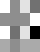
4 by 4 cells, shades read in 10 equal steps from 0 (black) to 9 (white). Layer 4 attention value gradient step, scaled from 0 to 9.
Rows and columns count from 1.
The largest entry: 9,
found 3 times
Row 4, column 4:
6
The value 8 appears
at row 1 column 3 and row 3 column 3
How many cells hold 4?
2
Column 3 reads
8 5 8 6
